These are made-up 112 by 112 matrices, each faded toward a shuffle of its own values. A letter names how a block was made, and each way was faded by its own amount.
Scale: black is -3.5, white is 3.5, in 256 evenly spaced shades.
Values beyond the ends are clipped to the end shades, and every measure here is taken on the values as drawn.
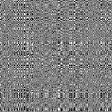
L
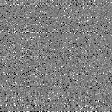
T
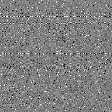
T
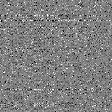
T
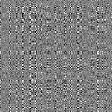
L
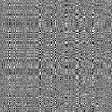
L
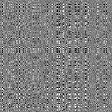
L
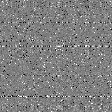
T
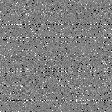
T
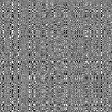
L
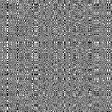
L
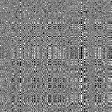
L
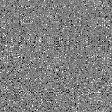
T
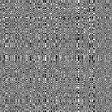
L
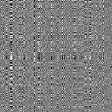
L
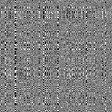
L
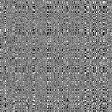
L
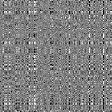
L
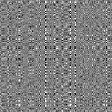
L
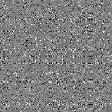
T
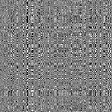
L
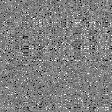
T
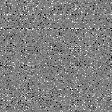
T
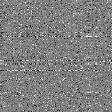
T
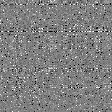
T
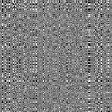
L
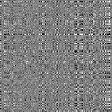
L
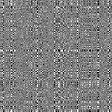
L
